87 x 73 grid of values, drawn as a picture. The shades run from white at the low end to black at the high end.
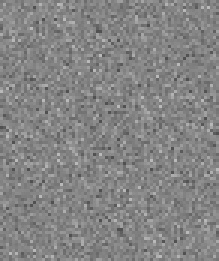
Odd rows or columns: none. Average level on the scale: 50%. Stripes: none. Symmetry: a half turn. Seam: none. Grain: fine.
